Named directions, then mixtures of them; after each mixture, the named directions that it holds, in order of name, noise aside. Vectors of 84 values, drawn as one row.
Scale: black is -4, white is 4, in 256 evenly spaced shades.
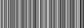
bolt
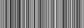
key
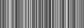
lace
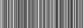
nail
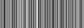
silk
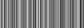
bolt, silk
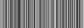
key, nail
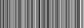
bolt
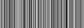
lace, silk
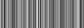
bolt, silk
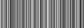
bolt, key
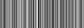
silk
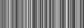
bolt, lace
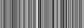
key, silk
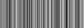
bolt, lace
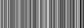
bolt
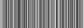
key, nail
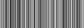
key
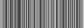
key, nail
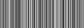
key, lace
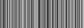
bolt, silk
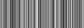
key, silk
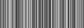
lace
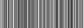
nail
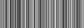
key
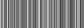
bolt, nail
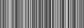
lace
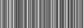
lace, nail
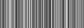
lace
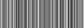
lace, nail
